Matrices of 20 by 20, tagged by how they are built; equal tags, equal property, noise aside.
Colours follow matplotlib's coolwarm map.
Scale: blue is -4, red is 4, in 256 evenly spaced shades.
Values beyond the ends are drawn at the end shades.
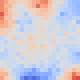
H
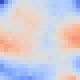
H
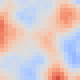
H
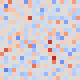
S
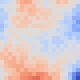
H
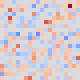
S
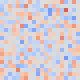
S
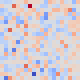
S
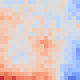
H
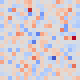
S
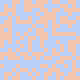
S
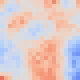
H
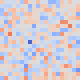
S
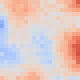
H
